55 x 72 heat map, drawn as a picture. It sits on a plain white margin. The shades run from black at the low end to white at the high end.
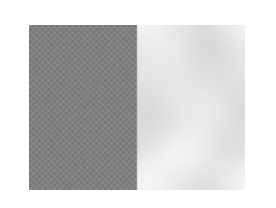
It is made of 1 by 2 panels. Panel 1,1: middling, checkered, faint in contrast. Panel 1,2: very high, smooth, faint in contrast.
